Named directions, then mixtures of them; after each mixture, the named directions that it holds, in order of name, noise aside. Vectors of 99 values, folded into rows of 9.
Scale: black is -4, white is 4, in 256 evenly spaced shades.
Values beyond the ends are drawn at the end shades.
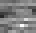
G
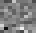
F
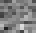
F, G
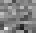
F, G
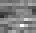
G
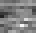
G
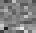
F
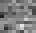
F, G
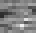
G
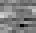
G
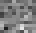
F, G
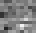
F, G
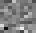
F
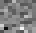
F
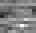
G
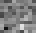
F, G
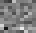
F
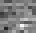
F, G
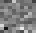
F
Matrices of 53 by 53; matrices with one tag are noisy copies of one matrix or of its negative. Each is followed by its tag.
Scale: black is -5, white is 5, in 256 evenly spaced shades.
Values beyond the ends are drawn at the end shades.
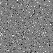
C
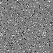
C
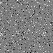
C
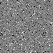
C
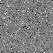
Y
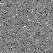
Y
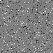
Y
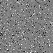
C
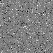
Y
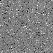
Y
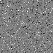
Y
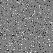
C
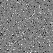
C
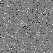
Y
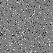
C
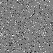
C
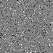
C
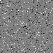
Y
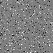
C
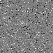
Y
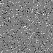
Y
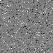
Y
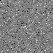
Y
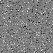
Y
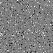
C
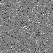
Y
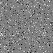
C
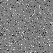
C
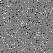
Y
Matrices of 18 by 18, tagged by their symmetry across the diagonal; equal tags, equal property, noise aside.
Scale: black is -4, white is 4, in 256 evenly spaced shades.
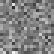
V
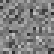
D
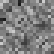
D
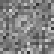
D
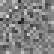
D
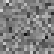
V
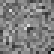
D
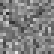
V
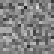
V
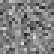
V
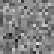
V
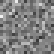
D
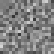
D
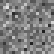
D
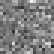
V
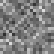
D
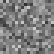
V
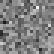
V
